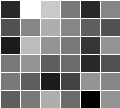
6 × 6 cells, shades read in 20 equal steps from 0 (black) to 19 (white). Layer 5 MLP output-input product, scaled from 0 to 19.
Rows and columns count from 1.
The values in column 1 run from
2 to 9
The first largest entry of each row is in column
2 3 2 2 5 3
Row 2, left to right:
6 10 13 10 7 6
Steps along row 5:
down down up up down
